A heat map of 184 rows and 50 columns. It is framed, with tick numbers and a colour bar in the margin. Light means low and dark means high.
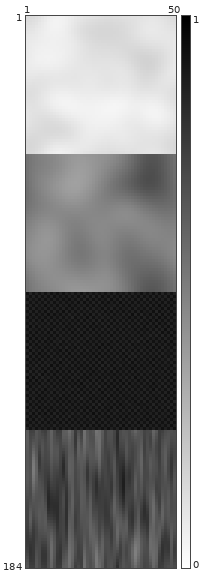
It is made of 4 by 1 panels. Panel 1,1: very low, smooth, faint in contrast. Panel 2,1: middling, smooth. Panel 3,1: very high, checkered, faint in contrast. Panel 4,1: high, streaked downward.
